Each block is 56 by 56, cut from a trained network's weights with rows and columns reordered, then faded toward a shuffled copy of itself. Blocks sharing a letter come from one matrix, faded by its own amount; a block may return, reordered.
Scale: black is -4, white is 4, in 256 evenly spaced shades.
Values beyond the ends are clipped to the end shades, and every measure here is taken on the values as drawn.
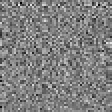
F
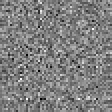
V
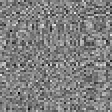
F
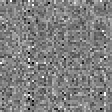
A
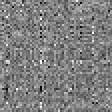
A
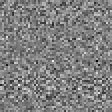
F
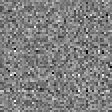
A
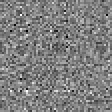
V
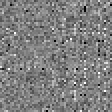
A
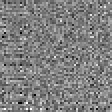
A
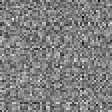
F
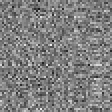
F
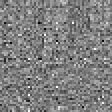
A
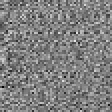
F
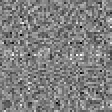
V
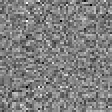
V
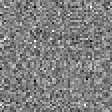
V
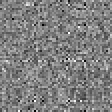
A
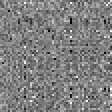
A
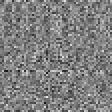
F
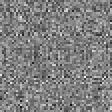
F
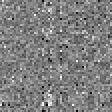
A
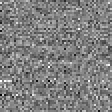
V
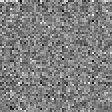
V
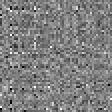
A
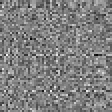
F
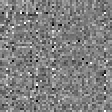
A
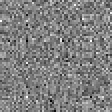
V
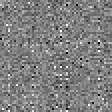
A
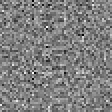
V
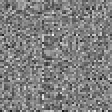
F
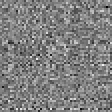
F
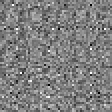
A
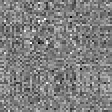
V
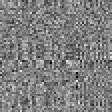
F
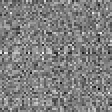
F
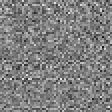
F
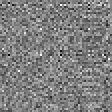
V
